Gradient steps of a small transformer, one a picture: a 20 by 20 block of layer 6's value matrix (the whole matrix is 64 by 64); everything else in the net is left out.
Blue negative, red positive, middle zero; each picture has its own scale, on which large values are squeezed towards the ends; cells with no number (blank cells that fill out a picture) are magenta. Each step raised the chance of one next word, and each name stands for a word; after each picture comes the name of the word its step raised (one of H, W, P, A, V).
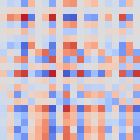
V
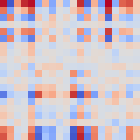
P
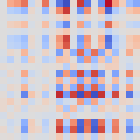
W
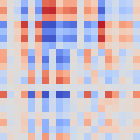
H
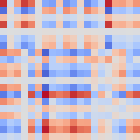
W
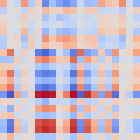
W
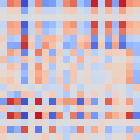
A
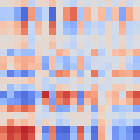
P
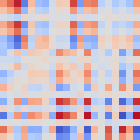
A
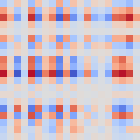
V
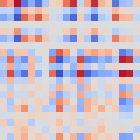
V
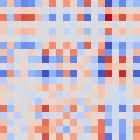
V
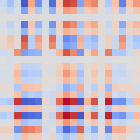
A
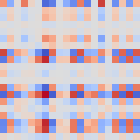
W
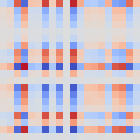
A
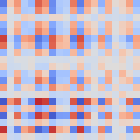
A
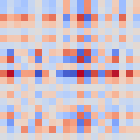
V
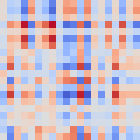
H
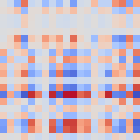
W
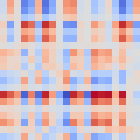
H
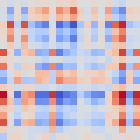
H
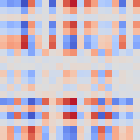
A
